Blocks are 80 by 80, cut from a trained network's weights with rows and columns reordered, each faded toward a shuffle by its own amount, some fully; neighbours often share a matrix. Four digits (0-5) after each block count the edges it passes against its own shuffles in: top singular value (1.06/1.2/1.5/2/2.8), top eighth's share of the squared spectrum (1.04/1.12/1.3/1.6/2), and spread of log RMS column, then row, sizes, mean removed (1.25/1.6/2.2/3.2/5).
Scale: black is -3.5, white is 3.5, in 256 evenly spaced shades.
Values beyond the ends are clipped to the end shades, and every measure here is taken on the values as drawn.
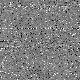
2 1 0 2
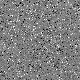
0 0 0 0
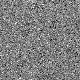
0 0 0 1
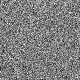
0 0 0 0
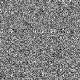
3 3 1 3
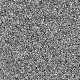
0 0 0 0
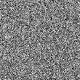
2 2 0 0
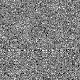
3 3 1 2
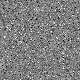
1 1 0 0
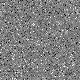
1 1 0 0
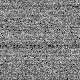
3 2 0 1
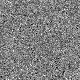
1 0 0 0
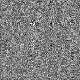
3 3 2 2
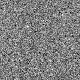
2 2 0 1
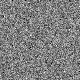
1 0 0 0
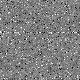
2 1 0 1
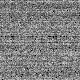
3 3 0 1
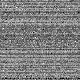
4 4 1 2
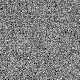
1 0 0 0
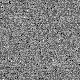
1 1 0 0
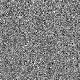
2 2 0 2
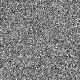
2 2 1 1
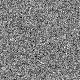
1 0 0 0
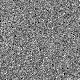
1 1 0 0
